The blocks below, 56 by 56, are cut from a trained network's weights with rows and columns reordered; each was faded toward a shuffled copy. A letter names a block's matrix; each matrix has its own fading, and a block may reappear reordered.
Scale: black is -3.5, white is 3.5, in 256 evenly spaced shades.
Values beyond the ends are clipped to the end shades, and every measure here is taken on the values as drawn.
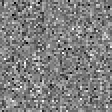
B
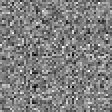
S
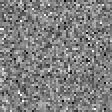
B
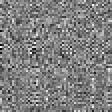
S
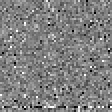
B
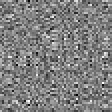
S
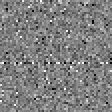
B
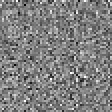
S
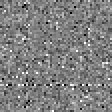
B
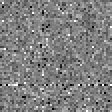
B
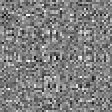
S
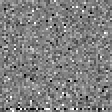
B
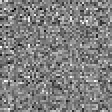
S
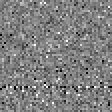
B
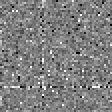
B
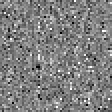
B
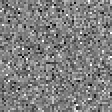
B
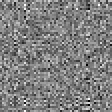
S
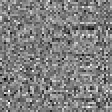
S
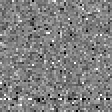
B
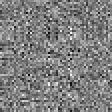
S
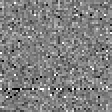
B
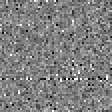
B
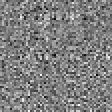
S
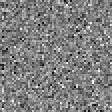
B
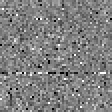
B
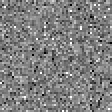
B
